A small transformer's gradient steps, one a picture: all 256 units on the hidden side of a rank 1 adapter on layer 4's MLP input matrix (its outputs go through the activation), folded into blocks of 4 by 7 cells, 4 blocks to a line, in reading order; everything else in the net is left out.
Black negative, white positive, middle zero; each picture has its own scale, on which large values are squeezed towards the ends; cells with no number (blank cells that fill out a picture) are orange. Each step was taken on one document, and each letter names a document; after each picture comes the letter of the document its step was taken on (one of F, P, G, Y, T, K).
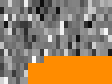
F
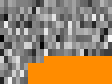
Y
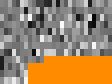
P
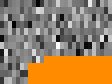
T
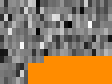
T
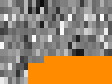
F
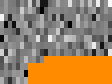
T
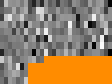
Y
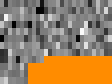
T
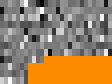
F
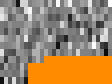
P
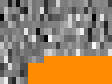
P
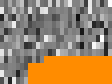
P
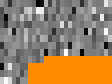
F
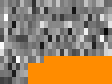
Y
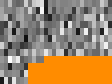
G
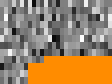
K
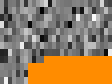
T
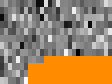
F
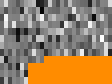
T
